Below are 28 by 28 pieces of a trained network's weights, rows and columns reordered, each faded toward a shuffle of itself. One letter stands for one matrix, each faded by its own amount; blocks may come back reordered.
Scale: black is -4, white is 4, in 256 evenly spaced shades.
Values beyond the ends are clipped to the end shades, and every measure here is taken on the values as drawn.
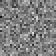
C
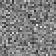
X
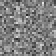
C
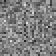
C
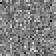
X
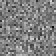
C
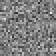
C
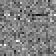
X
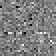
X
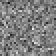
X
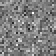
X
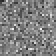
X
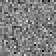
X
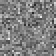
C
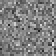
C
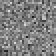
C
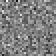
C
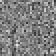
C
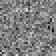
X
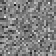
X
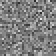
X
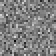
C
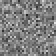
X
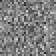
C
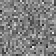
X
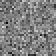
X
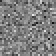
C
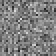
C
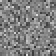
C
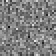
X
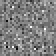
X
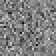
X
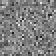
C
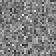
C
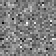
X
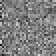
C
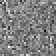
X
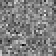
C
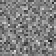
C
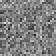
C
